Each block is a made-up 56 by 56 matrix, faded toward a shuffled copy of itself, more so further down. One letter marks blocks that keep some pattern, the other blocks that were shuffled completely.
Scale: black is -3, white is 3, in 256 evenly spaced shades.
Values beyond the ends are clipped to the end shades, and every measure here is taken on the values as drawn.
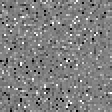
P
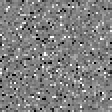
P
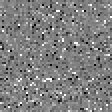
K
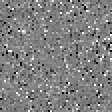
P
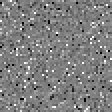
P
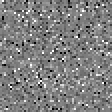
K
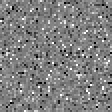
P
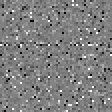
K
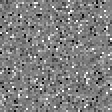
P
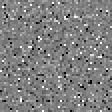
K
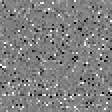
K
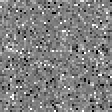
K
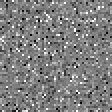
K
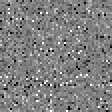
K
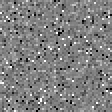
P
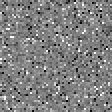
P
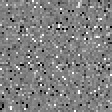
K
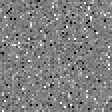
P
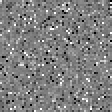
P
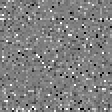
K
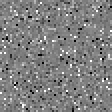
P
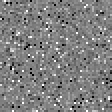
P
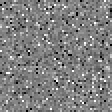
P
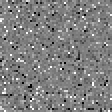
K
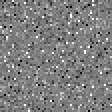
P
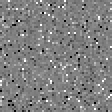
P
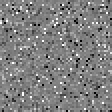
K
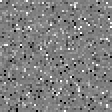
P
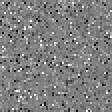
P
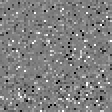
K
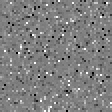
P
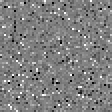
P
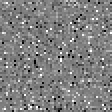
K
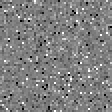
P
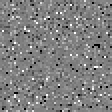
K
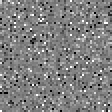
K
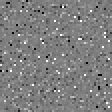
P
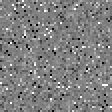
P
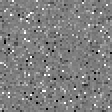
P
